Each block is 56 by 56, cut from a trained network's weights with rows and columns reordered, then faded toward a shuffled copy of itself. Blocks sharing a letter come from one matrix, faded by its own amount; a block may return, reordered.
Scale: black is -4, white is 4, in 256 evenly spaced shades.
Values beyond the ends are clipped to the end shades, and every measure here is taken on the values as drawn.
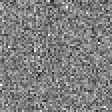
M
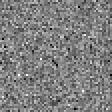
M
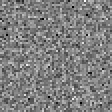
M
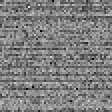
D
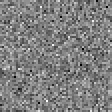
M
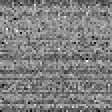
D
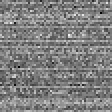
D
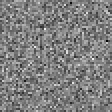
M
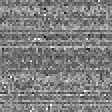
D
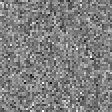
M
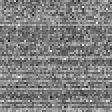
D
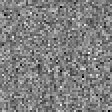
M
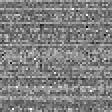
D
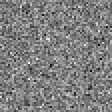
M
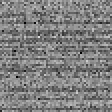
D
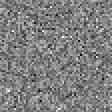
M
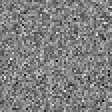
M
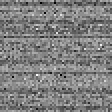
D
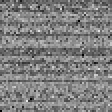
D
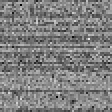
D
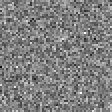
M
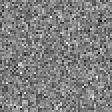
M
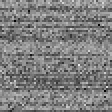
D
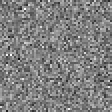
M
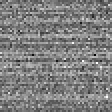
D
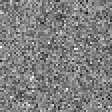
M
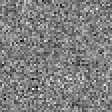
M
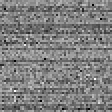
D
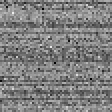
D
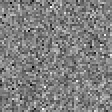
M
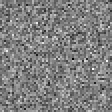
M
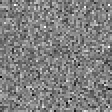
M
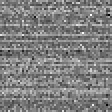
D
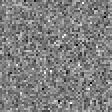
M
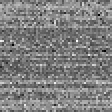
D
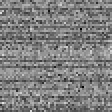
D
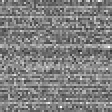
D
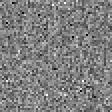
M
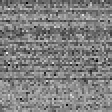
D
